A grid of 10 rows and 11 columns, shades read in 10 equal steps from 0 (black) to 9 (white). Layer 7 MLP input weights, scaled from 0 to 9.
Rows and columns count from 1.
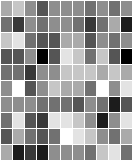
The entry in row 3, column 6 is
6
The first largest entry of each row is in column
2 10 2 6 6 2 1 2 6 10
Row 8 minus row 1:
-2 1 -2 -1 3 3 2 1 -4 1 3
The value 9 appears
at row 6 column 2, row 6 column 9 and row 9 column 6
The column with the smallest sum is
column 4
